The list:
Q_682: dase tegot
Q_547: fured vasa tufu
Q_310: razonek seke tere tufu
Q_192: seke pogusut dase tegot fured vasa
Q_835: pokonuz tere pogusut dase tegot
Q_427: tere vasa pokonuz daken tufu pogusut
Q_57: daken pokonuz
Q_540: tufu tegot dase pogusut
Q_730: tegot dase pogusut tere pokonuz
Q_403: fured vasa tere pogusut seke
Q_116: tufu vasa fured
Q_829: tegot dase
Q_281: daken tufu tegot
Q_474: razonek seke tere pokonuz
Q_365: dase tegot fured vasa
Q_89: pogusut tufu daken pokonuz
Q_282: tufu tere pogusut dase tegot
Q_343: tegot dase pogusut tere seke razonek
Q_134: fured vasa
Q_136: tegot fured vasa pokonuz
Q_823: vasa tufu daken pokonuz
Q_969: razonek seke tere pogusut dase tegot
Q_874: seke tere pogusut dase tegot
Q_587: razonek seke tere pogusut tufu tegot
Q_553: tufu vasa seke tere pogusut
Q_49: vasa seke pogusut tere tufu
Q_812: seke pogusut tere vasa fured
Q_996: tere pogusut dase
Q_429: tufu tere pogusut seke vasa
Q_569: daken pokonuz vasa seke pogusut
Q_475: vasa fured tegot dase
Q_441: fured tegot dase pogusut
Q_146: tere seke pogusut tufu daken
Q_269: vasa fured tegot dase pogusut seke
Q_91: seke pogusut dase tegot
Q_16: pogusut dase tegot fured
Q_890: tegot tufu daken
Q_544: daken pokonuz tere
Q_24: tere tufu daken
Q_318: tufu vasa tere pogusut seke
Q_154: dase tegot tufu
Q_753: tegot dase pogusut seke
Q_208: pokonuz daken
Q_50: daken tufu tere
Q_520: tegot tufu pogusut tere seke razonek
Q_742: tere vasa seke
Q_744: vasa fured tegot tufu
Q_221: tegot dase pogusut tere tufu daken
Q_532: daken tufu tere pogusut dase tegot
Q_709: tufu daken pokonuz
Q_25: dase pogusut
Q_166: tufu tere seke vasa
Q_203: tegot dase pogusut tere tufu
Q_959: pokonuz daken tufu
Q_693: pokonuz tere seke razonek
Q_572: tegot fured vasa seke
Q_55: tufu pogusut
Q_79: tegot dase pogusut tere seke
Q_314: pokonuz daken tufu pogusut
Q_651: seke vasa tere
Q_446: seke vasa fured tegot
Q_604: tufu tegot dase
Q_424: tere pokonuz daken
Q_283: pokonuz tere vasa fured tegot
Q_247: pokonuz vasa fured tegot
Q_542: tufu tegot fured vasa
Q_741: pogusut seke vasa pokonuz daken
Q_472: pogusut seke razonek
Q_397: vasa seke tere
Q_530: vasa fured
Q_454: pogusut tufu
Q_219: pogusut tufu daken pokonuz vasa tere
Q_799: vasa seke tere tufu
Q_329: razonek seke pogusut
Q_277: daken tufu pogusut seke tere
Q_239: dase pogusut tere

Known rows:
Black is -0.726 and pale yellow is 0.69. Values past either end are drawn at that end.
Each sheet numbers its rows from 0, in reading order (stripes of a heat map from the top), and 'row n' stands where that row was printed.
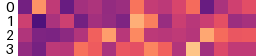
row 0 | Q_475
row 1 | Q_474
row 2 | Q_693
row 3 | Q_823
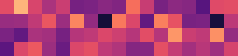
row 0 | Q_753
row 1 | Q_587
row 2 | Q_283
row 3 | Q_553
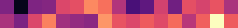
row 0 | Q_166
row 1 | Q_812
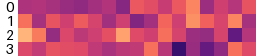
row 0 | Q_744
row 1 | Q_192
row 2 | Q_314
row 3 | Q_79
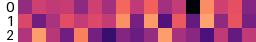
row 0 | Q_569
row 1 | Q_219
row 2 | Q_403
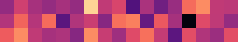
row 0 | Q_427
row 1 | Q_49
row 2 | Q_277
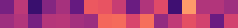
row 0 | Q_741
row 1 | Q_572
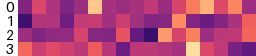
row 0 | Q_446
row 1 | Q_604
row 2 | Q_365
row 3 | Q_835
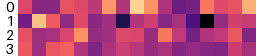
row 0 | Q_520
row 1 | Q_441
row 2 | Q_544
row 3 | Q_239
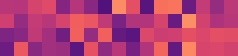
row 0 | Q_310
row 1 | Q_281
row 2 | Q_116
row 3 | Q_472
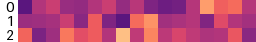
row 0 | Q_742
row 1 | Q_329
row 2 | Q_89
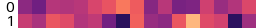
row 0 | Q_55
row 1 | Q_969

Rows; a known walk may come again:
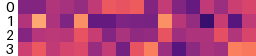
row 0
Q_55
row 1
Q_403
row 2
Q_134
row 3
Q_343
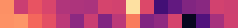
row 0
Q_730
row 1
Q_203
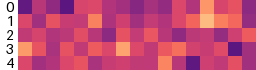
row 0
Q_651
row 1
Q_91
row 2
Q_829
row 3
Q_959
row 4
Q_57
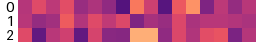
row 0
Q_310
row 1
Q_454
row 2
Q_474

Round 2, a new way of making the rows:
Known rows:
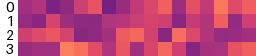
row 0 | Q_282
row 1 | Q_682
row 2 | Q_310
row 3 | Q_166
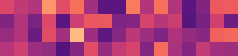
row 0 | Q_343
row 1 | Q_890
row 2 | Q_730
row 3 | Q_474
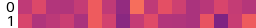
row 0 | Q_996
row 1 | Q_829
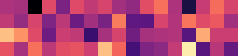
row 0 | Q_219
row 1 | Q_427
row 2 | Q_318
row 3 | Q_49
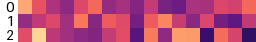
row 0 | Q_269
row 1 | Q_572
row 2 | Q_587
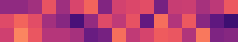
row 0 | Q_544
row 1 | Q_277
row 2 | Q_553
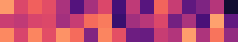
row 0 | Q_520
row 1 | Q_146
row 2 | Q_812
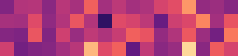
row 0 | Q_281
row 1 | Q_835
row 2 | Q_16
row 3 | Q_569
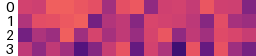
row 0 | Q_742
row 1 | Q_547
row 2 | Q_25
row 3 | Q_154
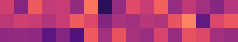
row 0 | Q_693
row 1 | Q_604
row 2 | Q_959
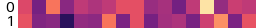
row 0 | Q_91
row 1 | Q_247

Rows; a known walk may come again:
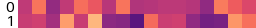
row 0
Q_429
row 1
Q_79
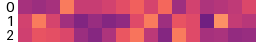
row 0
Q_57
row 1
Q_969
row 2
Q_310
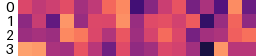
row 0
Q_146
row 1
Q_89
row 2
Q_166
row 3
Q_403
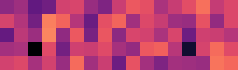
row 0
Q_532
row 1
Q_651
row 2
Q_239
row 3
Q_219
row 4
Q_753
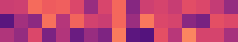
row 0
Q_742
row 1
Q_709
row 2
Q_427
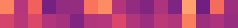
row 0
Q_329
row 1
Q_55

